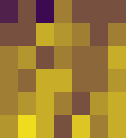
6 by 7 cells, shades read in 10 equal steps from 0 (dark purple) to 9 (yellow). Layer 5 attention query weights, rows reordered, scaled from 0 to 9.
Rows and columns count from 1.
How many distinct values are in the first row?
4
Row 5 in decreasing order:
7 7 6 6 5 5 3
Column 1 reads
1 3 5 5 5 6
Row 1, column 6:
3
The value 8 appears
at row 6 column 5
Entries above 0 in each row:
6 7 7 7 7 7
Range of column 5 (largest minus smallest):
5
